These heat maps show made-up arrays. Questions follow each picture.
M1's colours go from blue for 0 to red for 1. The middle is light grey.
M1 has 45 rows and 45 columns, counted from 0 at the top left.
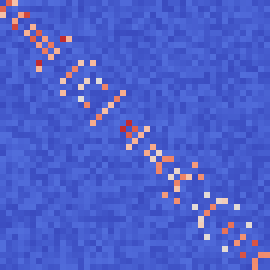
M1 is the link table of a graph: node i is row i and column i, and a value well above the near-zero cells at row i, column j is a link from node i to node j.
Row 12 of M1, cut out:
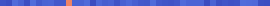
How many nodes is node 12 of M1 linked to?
1
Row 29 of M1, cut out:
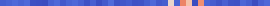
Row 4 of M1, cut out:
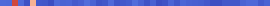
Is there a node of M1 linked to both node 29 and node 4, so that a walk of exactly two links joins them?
no
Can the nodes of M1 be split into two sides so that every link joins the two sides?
yes
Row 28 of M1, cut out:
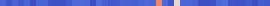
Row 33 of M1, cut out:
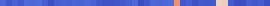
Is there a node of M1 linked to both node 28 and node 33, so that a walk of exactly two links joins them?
yes
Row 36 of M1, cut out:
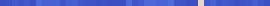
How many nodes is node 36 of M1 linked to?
1
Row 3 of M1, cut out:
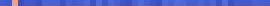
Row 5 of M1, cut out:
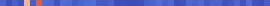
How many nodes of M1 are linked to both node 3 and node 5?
0
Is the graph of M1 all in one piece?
yes
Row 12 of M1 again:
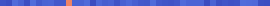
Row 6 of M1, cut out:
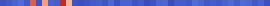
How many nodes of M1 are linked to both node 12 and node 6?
1
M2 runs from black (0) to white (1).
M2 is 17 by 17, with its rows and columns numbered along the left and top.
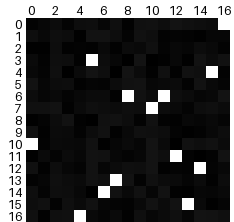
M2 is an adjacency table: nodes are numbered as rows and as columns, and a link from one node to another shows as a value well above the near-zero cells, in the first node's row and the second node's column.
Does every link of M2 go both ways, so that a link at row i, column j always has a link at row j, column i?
no
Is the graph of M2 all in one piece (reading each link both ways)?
no
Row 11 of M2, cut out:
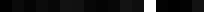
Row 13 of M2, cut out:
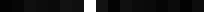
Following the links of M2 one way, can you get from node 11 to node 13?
no
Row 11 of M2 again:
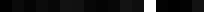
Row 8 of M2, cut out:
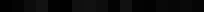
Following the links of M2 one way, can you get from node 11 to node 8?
yes
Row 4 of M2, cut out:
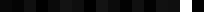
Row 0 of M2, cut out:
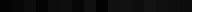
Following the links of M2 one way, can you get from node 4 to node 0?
yes
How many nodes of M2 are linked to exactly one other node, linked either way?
3
